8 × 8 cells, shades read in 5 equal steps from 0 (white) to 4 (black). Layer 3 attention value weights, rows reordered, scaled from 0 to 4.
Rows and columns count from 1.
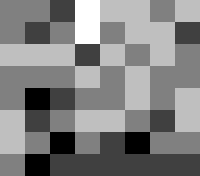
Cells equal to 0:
2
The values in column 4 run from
0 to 3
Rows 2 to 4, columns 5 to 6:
2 1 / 1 2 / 2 1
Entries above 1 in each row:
4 5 3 6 6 4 7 8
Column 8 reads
1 3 2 2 1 1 2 3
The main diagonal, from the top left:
2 3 1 1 2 2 2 3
